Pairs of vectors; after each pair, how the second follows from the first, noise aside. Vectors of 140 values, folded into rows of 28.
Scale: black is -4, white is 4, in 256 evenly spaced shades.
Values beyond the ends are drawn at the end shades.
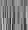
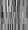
wrapped around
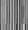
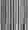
negated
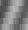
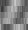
wrapped around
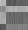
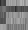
negated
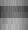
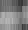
wrapped around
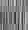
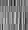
negated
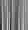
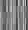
wrapped around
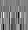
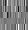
wrapped around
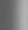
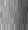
negated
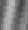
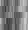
wrapped around
